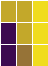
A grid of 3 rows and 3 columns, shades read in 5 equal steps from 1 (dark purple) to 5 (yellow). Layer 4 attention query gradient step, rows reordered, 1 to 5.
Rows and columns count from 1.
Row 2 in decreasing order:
5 4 1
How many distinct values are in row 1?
2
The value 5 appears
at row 1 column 3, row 2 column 3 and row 3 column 3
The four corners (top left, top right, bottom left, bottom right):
4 5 1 5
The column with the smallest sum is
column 1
